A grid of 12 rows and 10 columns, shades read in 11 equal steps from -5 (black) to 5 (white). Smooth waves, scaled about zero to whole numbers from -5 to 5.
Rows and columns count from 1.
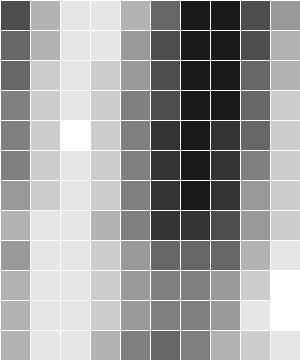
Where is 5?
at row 5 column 3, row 10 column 10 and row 11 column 10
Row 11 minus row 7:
1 1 0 0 1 3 4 4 3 2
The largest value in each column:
2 4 5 4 2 0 0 2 4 5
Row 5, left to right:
0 3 5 3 0 -3 -4 -3 -1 3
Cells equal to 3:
20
